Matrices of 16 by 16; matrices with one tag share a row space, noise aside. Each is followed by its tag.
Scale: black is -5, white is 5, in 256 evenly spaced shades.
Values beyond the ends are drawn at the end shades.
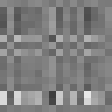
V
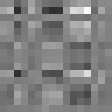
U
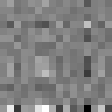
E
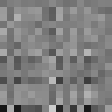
V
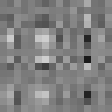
E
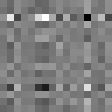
E
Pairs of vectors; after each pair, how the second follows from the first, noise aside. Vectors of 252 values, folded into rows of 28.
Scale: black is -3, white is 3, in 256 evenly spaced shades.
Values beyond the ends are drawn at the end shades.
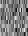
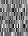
wrapped around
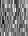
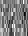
reversed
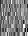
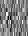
wrapped around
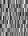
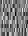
wrapped around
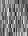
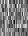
wrapped around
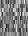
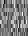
wrapped around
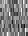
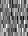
wrapped around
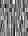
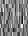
wrapped around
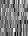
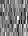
wrapped around
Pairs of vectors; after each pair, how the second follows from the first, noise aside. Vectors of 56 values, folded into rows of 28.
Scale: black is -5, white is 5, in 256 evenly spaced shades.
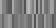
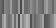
reversed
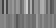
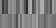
sign-scrambled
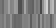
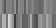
reversed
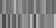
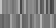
reversed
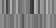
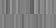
shrunk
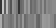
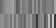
reversed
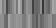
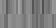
shrunk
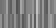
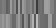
sign-scrambled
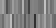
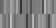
reversed
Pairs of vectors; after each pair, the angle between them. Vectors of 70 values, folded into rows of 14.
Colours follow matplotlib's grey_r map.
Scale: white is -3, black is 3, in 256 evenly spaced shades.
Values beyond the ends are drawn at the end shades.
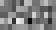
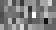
partly aligned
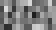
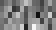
partly aligned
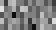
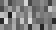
partly opposed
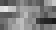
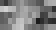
nearly parallel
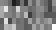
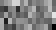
nearly opposite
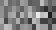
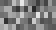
partly aligned
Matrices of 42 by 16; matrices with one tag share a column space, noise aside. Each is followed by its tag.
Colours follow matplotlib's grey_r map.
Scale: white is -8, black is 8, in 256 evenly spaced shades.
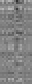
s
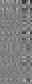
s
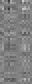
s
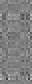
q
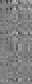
s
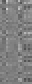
s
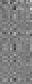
s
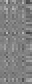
s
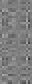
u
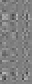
q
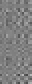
u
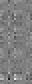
q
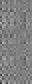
u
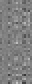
u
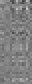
s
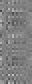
u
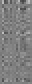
s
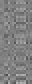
u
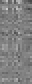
s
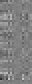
q
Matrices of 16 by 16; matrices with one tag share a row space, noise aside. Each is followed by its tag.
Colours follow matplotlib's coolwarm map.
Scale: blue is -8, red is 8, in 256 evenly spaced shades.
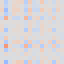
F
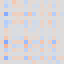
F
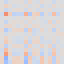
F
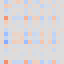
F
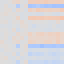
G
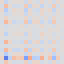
F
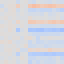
G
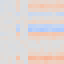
G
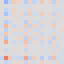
F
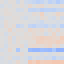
G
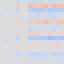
G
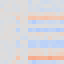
G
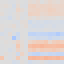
G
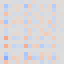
F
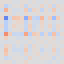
F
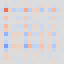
F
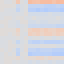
G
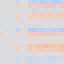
G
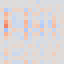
F
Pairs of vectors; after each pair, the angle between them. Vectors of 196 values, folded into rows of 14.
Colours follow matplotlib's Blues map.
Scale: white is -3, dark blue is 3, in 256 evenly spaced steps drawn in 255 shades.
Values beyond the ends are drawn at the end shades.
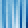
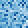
orthogonal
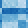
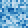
partly aligned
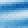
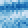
nearly parallel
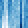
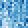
partly aligned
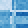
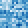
partly aligned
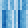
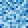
orthogonal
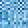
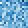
partly aligned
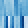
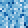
partly opposed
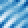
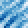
nearly opposite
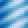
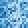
partly aligned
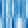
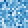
orthogonal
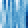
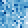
partly opposed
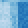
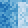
nearly opposite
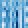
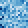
orthogonal
